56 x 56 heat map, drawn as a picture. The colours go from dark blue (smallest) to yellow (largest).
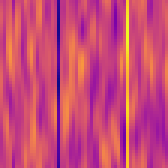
On average the colour sits 50% of the way up the scale. The grain runs up and down. No overall slope runs across the table. Columns 20 and 43 differ from the columns beside them. A few values lie far out on both sides of the bulk.
